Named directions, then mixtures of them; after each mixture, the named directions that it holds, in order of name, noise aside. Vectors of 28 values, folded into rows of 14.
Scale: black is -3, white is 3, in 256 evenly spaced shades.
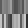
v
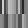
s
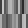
s, v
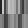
s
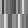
s, v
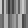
s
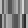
s, v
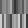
v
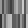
s, v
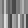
s, v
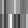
s, v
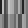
s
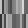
s, v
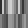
s
